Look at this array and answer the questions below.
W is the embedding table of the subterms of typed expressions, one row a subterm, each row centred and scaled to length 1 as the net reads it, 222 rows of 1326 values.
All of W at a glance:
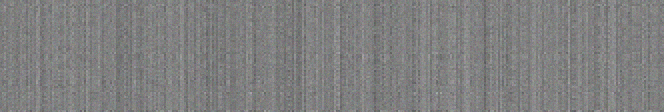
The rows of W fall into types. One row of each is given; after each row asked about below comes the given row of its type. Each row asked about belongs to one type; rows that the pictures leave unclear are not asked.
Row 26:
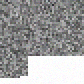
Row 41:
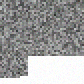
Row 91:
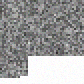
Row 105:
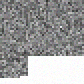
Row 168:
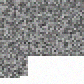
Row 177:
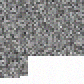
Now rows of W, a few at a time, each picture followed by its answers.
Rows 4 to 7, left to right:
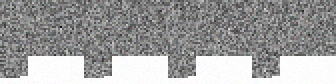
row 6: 41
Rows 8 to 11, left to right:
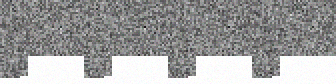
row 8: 26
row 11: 26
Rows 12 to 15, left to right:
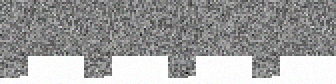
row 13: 105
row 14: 26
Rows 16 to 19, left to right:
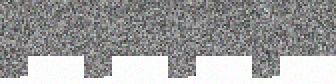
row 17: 168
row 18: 41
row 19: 91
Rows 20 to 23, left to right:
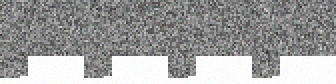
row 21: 168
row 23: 91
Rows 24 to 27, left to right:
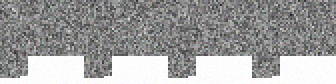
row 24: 91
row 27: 177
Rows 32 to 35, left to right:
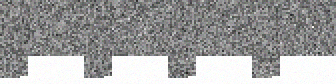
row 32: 26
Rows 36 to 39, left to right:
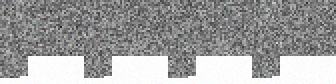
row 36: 168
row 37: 41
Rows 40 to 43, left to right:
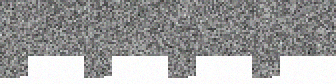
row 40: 41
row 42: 26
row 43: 91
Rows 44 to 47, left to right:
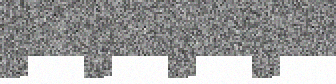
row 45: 26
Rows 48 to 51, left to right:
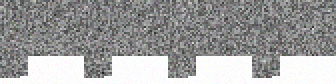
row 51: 26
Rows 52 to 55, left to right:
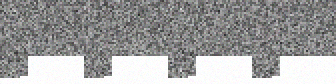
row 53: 41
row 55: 168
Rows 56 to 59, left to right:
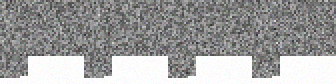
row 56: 177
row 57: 177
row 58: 168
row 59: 177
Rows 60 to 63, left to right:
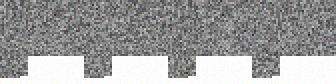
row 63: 105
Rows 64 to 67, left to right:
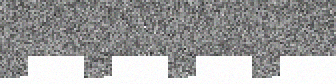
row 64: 41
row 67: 41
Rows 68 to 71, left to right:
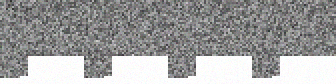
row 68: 168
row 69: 105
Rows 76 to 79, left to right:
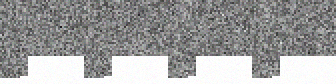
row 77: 41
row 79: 91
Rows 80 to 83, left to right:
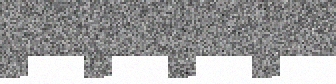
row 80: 91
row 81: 177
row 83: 41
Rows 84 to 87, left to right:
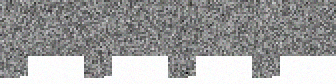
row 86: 26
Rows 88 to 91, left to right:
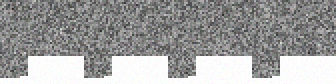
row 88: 41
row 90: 41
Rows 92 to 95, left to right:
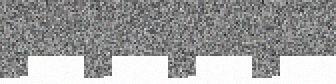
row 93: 41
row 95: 26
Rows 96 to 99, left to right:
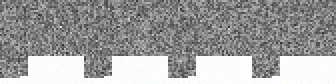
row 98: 26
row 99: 168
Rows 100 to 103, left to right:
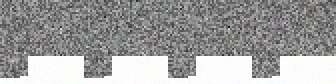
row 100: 26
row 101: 105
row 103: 41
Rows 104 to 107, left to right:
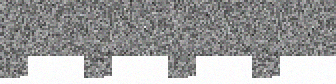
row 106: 177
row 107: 105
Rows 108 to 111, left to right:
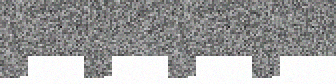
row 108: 168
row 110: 168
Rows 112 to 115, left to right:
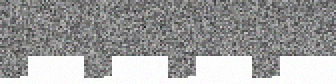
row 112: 26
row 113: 168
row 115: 168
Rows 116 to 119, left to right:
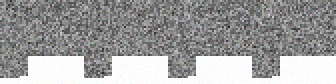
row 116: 168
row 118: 168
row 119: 26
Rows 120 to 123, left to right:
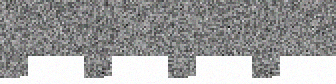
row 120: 177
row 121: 26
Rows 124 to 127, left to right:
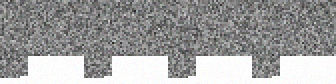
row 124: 105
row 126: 26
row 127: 41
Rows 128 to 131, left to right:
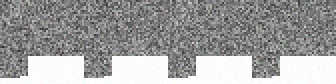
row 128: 26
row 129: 41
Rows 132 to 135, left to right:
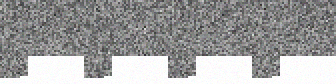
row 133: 26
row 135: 41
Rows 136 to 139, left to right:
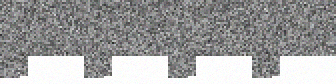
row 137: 41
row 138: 168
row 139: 177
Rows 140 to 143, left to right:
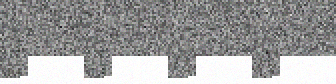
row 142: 177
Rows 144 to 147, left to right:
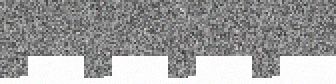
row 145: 41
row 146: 91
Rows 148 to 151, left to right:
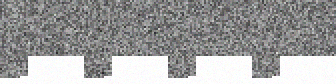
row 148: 91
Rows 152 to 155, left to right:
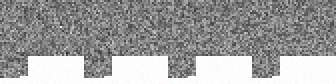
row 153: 105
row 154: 168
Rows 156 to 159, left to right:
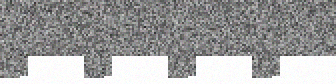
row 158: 177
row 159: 177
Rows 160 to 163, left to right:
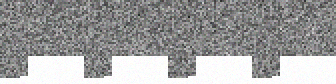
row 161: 41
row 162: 105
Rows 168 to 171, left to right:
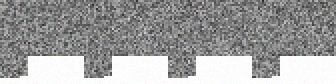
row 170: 41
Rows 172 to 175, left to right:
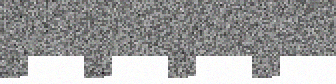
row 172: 105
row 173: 105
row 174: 177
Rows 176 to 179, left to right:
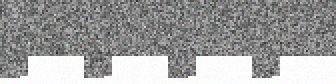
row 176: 91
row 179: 168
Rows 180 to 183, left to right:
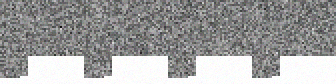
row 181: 91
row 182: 41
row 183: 41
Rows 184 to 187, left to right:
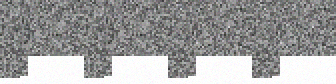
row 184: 26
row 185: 26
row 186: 105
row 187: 105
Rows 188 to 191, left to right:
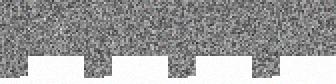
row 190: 168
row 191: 105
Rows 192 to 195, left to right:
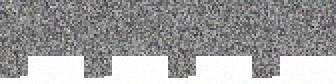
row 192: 91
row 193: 41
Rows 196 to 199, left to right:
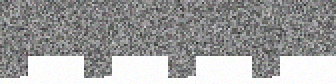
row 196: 26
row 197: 105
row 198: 168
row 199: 26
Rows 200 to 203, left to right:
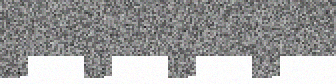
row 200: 105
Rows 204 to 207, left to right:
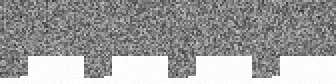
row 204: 105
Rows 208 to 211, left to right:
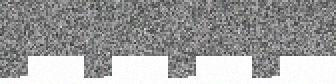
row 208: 105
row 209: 41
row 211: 168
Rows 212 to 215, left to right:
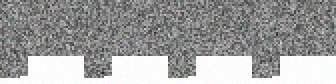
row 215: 91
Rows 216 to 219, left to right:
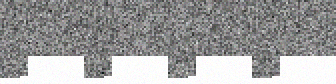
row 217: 26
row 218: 91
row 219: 105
